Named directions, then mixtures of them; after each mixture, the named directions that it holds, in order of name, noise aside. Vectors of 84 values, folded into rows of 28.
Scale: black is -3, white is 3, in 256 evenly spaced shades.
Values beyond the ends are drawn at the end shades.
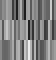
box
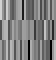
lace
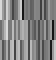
box, lace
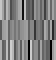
lace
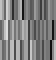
box, lace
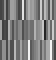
lace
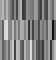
box, lace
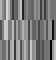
box, lace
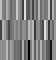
box, lace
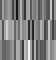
box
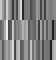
box, lace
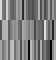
lace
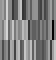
box, lace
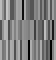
lace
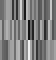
box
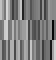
box, lace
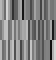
box, lace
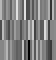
box, lace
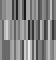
box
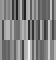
box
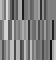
box, lace
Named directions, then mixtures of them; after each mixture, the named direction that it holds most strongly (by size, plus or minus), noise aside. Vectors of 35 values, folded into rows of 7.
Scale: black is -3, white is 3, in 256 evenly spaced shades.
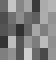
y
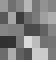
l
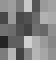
l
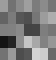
l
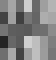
l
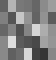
l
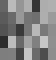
y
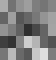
l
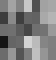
l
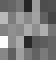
l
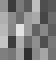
y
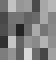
y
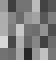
y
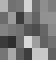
l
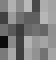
y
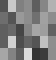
y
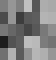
l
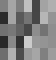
y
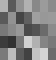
l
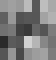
l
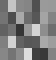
y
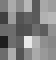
l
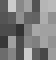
y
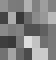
l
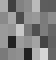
y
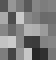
l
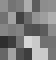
l
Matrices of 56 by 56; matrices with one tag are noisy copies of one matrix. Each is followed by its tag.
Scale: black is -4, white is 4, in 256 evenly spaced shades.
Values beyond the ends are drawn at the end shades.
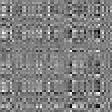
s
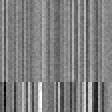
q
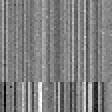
q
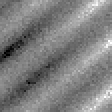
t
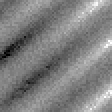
t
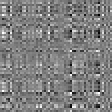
s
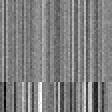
q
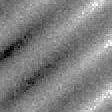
t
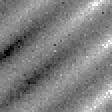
t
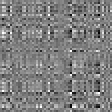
s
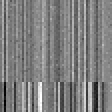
q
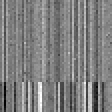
q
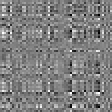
s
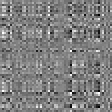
s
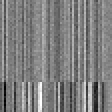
q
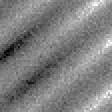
t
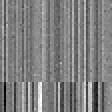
q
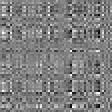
s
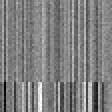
q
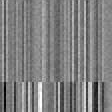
q
